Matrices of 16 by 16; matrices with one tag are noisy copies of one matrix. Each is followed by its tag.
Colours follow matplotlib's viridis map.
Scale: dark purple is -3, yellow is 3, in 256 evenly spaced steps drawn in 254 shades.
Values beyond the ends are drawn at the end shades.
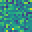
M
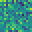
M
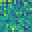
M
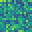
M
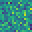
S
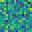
M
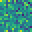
M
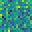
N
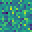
S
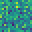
N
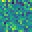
M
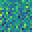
N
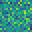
S
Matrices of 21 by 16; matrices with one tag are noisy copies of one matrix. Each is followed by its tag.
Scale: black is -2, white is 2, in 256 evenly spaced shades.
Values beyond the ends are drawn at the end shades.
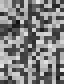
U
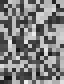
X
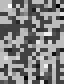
U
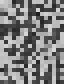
U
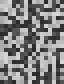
U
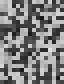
U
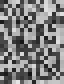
X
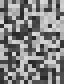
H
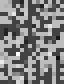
U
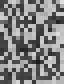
X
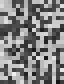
U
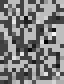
X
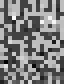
H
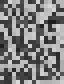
X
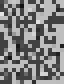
X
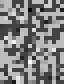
U
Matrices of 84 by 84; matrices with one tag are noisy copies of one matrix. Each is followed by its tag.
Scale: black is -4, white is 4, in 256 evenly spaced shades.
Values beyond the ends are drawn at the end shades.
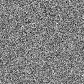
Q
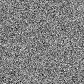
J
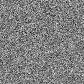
Q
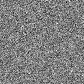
Q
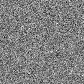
Q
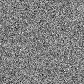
J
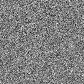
Q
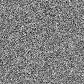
Q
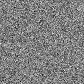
J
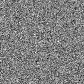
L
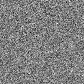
Q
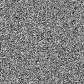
L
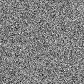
J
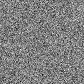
J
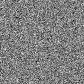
L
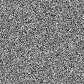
Q
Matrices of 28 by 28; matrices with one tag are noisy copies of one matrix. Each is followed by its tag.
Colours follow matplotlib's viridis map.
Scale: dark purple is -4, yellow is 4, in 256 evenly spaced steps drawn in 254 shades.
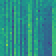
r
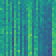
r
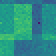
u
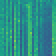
r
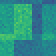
u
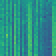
r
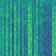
r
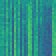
r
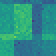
u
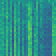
r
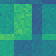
u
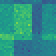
u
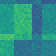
u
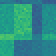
u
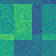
u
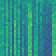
r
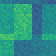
u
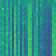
r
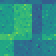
u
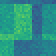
u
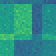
u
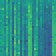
r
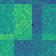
u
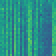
r
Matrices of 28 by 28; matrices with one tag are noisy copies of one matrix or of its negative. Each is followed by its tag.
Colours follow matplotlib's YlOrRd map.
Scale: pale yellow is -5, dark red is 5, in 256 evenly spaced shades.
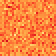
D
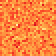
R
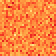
D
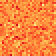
R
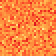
R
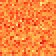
R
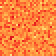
R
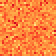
R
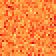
D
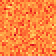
D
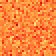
R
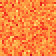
R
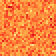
D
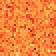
D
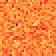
R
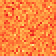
D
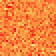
D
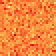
D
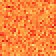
D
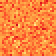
R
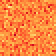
D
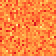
R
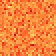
D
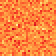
R
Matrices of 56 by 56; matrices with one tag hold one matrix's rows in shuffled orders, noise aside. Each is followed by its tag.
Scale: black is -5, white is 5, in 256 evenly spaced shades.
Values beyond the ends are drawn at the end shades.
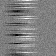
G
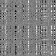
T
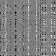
T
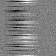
G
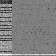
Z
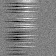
G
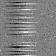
G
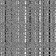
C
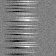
G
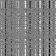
C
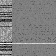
Z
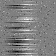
G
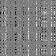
T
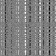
C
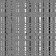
C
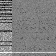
Z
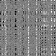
T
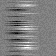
G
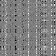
T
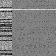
Z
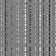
C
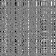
T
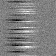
G
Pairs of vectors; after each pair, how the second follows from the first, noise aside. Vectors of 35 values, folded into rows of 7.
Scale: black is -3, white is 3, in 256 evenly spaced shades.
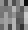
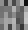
copied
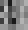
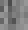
shrunk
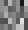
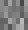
shrunk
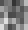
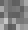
shrunk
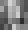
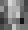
copied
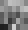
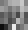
copied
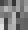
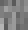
shrunk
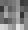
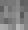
shrunk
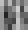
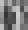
copied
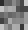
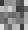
copied
